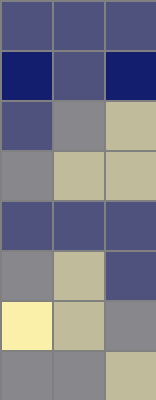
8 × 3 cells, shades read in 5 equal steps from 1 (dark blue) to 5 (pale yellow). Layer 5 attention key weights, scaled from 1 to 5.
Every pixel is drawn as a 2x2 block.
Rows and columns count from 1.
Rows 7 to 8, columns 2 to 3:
4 3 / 3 4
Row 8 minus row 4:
0 -1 0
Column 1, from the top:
2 1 2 3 2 3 5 3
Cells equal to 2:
9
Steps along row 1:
same same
